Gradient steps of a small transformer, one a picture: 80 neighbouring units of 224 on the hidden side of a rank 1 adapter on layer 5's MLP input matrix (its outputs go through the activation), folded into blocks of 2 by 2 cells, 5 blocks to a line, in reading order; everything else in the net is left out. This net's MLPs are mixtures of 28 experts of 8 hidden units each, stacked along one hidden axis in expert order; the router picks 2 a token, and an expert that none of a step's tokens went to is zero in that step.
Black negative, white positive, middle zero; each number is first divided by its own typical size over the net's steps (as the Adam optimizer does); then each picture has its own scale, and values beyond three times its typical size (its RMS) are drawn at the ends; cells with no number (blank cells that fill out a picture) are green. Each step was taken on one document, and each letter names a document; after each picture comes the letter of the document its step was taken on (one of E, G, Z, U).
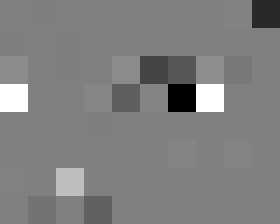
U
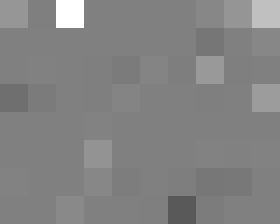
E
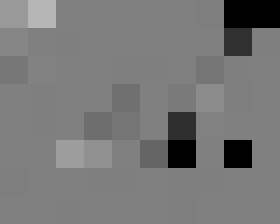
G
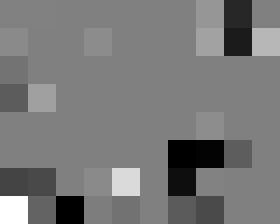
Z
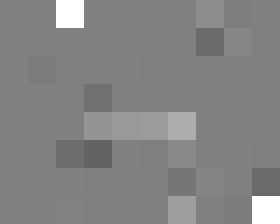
E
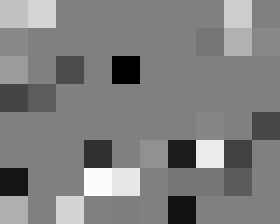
Z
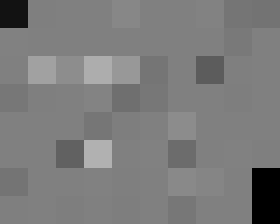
G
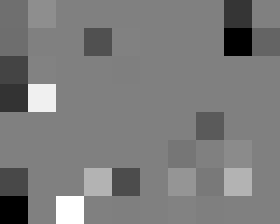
Z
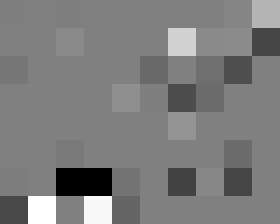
U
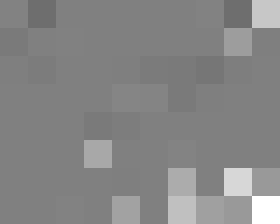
G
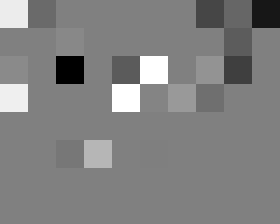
U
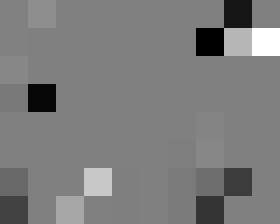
Z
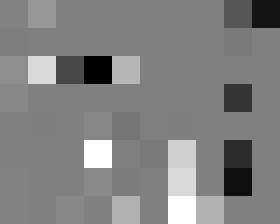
G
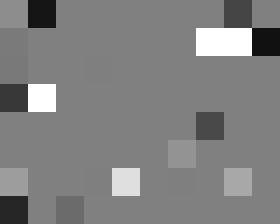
Z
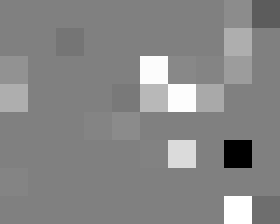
U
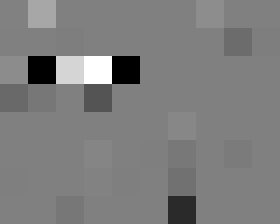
G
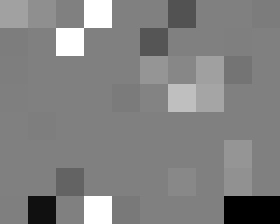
U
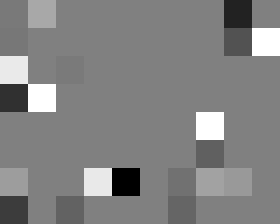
Z
